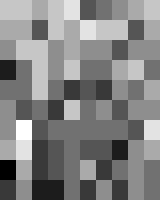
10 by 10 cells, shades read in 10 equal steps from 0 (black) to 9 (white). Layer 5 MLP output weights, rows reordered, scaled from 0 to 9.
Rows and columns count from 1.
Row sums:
60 59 53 49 41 43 48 41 36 31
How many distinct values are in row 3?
4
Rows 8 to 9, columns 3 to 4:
2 3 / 2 3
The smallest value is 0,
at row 9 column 1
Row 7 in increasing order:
3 3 4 4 4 4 4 5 8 9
